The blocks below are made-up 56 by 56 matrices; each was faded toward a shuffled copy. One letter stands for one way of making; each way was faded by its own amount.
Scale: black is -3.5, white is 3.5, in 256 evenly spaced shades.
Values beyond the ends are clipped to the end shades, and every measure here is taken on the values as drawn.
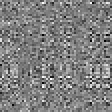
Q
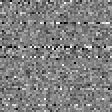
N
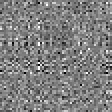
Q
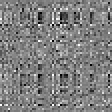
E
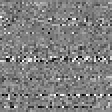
N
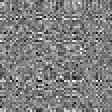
Q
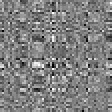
E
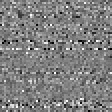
N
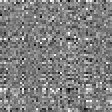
Q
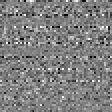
N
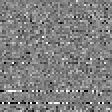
N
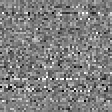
N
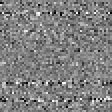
N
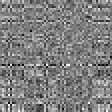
E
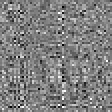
Q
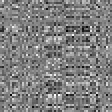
E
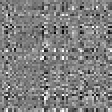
E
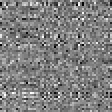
Q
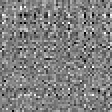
Q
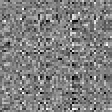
Q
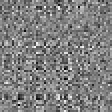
Q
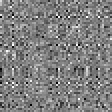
Q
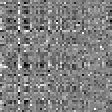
E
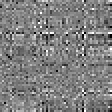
E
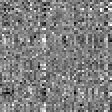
Q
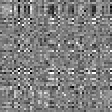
E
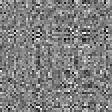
Q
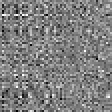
Q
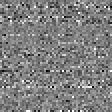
N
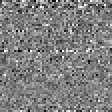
N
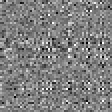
Q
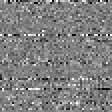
N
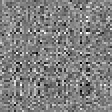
Q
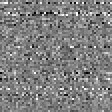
N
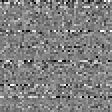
N
